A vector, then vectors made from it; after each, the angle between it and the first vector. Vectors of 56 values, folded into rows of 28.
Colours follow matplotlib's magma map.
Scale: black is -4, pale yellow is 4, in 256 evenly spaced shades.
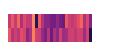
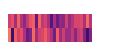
partly aligned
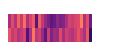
nearly parallel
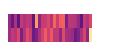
nearly opposite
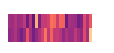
nearly opposite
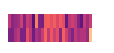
nearly opposite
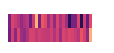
partly opposed
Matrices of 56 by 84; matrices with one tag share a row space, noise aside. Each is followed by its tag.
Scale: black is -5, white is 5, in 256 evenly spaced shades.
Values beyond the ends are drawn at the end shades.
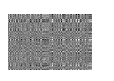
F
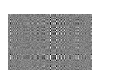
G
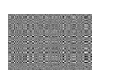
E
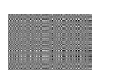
F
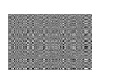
E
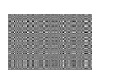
E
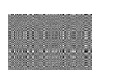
E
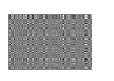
E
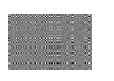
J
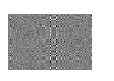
G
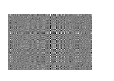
G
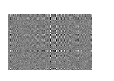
G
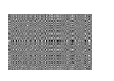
J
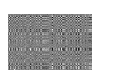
F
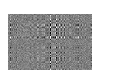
G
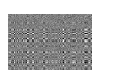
E
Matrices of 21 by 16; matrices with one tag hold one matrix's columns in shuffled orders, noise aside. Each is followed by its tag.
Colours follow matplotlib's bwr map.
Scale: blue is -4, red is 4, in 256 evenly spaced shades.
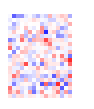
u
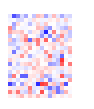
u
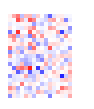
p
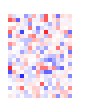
p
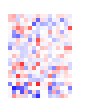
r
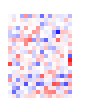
u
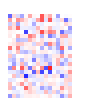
p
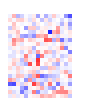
u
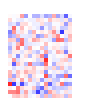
u
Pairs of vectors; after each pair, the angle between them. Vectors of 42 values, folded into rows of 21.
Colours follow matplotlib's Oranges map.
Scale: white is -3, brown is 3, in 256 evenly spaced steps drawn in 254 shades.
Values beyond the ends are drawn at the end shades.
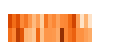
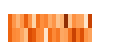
orthogonal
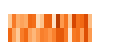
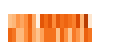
partly aligned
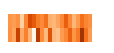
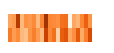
orthogonal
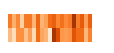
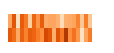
partly opposed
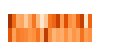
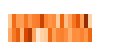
partly opposed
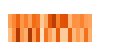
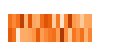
partly opposed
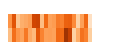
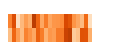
nearly parallel
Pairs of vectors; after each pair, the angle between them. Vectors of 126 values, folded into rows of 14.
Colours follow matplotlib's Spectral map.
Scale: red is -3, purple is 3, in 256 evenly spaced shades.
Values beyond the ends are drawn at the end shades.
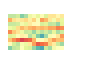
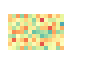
partly aligned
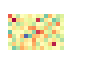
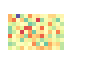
partly aligned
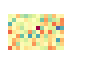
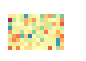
partly aligned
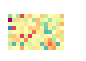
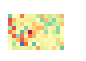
partly aligned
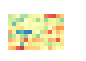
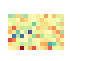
partly aligned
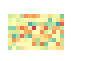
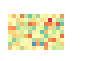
nearly opposite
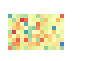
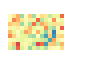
orthogonal
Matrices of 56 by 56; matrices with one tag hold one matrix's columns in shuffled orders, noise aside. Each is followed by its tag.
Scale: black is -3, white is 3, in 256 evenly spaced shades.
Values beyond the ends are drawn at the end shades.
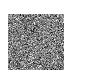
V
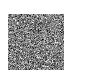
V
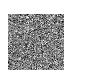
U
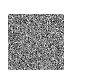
U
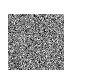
V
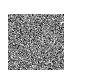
V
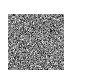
V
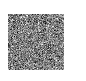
U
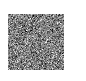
V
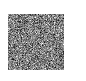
U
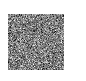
V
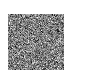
V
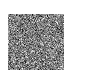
V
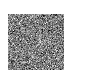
V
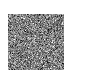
V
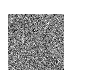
V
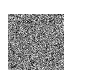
U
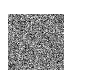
U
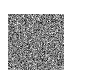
U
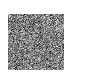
U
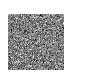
V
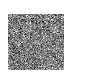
U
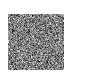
V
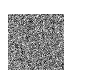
U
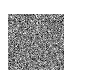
U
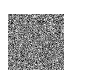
U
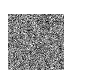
U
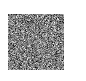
U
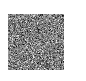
V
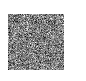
U
